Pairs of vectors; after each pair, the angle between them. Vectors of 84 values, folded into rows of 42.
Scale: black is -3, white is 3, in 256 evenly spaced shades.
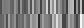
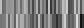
nearly opposite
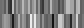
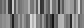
nearly parallel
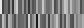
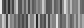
nearly parallel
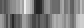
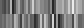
orthogonal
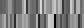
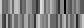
orthogonal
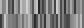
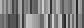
orthogonal
